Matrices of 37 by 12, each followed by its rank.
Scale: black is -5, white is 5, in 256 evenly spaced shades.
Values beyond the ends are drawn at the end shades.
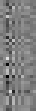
two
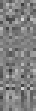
two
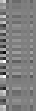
one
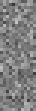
full rank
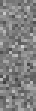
full rank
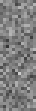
full rank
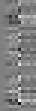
two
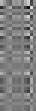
one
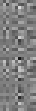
two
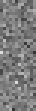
full rank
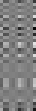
one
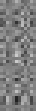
two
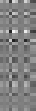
one
